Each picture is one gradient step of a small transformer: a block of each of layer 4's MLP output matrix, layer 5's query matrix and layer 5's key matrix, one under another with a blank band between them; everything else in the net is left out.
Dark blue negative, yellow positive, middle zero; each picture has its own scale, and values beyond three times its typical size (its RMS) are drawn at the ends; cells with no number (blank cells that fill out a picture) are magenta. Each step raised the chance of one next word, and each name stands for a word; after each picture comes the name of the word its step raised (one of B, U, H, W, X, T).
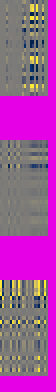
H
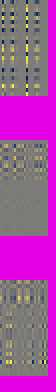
H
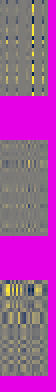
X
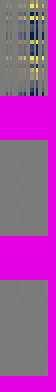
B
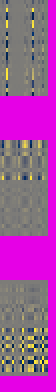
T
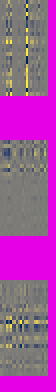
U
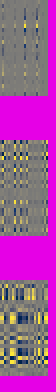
T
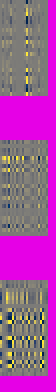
X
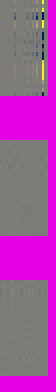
T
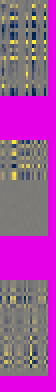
B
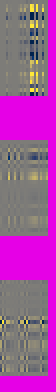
T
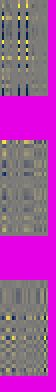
B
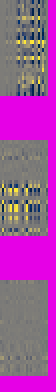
B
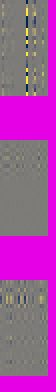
X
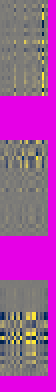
U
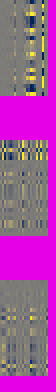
X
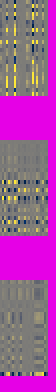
U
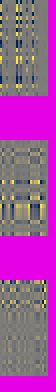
H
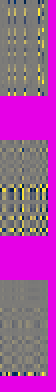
X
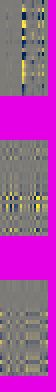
T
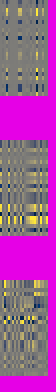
X
